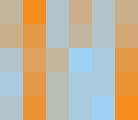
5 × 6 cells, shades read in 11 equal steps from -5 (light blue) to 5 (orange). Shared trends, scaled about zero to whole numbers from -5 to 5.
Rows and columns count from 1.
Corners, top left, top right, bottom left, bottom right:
-1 0 -3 5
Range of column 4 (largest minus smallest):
5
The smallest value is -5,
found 2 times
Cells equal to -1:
3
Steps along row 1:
up down up down up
